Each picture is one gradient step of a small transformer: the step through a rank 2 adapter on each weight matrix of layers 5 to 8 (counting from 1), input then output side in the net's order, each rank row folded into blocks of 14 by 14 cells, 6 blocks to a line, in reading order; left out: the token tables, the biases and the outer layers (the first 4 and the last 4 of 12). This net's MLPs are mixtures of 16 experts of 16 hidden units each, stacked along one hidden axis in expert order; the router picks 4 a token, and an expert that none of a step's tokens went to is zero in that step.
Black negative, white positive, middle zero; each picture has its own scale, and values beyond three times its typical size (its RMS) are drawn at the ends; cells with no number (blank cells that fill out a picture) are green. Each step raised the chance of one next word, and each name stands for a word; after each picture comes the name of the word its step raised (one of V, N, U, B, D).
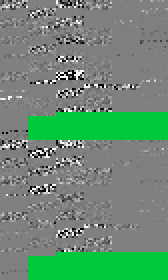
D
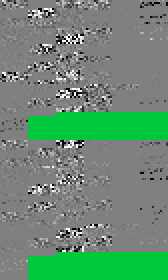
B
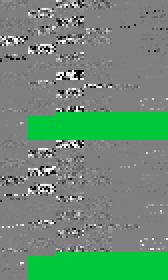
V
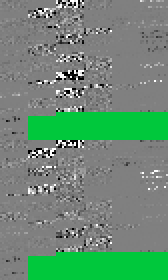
D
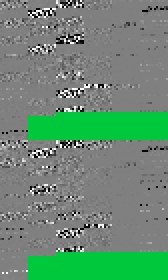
B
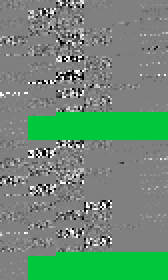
D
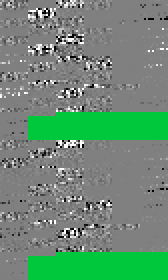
B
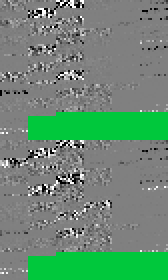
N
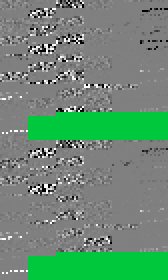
V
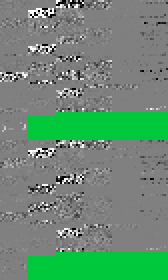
N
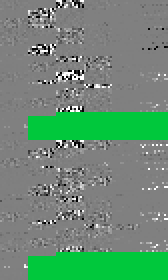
V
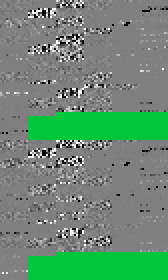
B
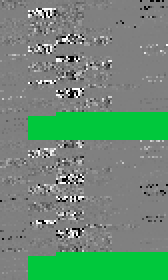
B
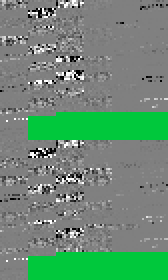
N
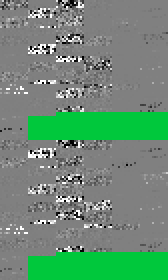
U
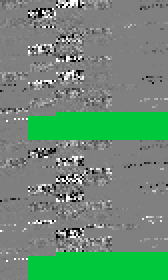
N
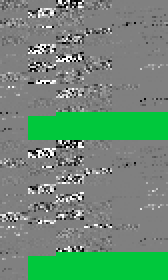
U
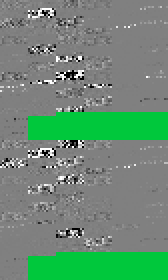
D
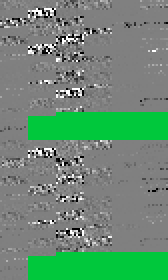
B
